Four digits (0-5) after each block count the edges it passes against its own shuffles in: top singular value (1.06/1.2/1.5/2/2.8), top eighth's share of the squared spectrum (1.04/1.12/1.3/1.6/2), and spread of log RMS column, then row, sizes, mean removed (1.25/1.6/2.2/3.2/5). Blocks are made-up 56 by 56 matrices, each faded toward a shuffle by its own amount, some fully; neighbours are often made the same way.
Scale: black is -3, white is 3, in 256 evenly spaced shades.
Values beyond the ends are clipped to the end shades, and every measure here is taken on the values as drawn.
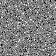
0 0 0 0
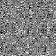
3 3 1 2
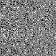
3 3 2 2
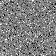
0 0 0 0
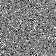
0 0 0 0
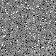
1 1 1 0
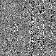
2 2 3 0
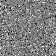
0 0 0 0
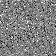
0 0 0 0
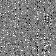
1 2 2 0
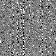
2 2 3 0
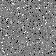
2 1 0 0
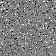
1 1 0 0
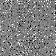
3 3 2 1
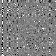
4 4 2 1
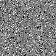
0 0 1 0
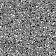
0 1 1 0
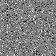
0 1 0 0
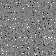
2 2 0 1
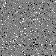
2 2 0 1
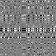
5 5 2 3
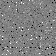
2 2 0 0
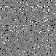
3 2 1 1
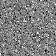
2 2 1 0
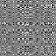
4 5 4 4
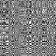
4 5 3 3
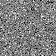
1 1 0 0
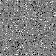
3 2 1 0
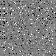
3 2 1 1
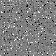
3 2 1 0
